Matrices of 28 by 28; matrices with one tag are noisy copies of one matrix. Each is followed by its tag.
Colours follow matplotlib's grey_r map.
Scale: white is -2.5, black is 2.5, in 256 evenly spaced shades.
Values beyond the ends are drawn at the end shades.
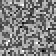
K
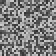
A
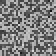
A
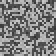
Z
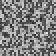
K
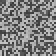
A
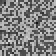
A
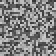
Z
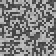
Z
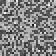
A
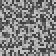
K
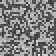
Z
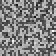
K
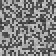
K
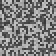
K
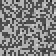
K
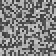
K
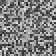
A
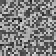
A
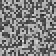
K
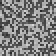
K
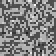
Z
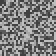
A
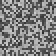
K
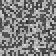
K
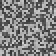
K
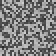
K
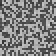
K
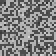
A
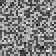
A
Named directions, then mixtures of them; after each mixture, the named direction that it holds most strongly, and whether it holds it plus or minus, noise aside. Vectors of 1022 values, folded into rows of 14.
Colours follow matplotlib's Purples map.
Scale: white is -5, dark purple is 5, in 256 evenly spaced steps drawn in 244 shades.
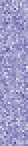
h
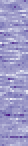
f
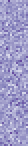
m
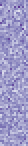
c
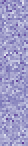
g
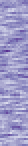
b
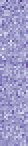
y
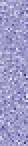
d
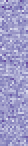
y, plus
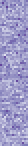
g, plus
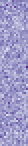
h, minus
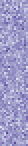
h, plus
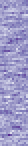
b, plus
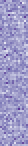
g, plus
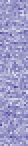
m, minus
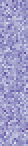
h, minus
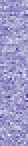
d, minus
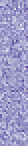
h, minus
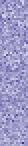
g, plus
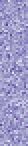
m, minus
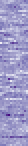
f, plus
